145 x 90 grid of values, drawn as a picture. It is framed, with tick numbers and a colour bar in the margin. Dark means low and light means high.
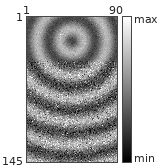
Overall the values sit about 50% of the way up the scale. Rings spread out from the top middle. There is no overall slope. A horizontal seam about 30% of the way down splits the table, and the top part is calmer.
